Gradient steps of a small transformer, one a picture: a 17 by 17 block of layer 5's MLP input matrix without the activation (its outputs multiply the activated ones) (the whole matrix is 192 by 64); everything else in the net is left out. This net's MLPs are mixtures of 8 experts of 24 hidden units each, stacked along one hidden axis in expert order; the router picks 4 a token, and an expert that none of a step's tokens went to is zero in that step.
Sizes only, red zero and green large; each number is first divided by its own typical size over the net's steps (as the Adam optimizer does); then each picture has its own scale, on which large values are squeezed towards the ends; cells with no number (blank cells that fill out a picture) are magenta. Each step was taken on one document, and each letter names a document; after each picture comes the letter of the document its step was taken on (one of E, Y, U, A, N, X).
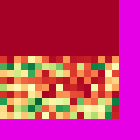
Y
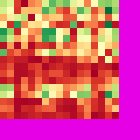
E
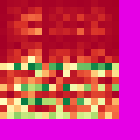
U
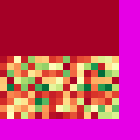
U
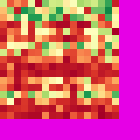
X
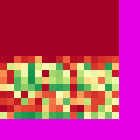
U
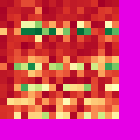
U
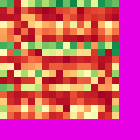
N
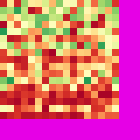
N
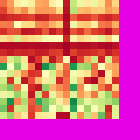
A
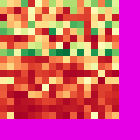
E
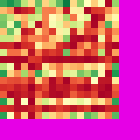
N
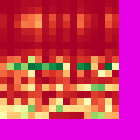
Y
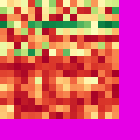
N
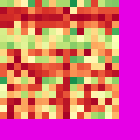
A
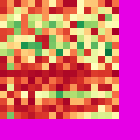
X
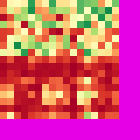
X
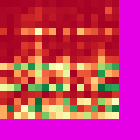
U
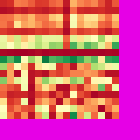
A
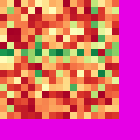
E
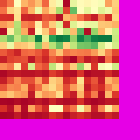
E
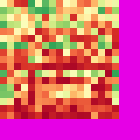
N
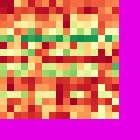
A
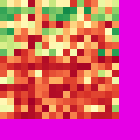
N
